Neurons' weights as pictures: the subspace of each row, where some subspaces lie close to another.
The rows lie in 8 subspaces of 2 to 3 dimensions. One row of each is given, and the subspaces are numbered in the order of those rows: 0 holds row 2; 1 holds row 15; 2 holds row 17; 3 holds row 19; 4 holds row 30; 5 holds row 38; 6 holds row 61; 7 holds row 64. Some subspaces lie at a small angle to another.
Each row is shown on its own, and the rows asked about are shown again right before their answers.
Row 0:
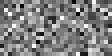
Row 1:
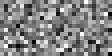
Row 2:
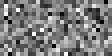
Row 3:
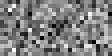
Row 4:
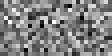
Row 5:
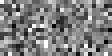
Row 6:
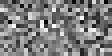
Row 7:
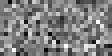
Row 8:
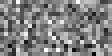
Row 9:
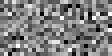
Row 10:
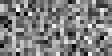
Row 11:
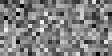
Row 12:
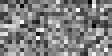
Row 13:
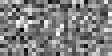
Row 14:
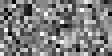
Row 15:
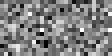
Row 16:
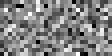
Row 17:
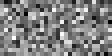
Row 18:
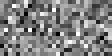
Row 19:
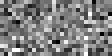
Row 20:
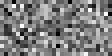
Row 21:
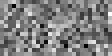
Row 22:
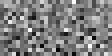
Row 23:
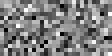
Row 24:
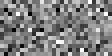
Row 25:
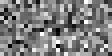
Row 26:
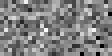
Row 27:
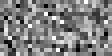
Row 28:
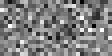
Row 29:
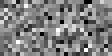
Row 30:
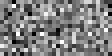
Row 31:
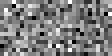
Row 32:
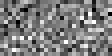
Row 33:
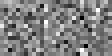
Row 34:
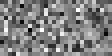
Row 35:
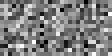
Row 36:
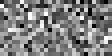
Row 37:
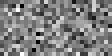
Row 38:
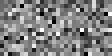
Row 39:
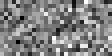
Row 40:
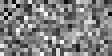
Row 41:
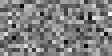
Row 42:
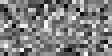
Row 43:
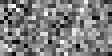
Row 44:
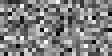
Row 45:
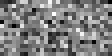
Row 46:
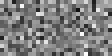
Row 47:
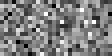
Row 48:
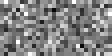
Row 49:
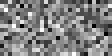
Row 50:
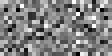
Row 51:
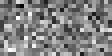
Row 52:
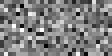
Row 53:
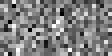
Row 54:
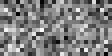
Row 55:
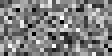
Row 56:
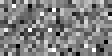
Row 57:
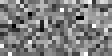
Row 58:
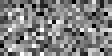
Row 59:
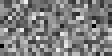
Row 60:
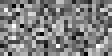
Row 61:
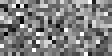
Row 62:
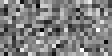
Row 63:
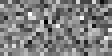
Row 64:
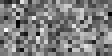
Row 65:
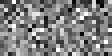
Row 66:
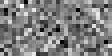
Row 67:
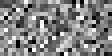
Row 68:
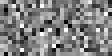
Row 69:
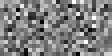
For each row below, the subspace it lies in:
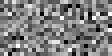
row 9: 3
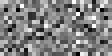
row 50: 5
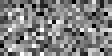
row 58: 5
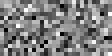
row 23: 1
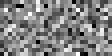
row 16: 3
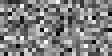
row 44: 5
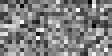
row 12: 6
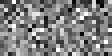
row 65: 2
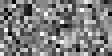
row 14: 4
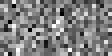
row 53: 2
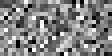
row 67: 1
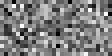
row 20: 4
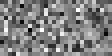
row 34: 7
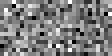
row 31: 4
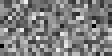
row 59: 2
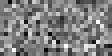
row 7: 7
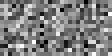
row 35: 1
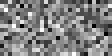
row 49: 6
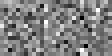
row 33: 3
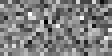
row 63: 6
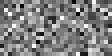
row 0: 5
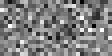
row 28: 3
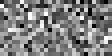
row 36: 6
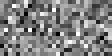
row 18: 2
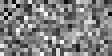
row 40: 4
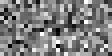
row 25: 0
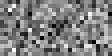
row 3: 7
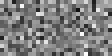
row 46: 5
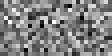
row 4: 6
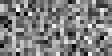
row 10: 2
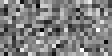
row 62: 0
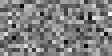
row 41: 3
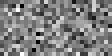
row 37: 5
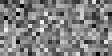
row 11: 7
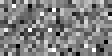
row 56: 2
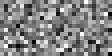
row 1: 1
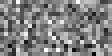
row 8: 7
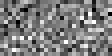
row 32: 3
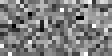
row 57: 6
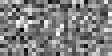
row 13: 5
